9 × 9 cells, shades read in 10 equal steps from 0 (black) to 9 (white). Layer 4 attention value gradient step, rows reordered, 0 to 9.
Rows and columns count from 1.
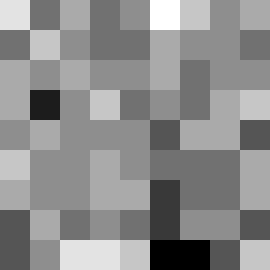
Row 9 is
3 5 8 8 7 0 0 3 7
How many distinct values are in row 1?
6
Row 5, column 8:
6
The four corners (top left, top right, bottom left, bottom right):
8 6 3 7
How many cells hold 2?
2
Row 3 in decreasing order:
6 6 6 5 5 5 5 5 4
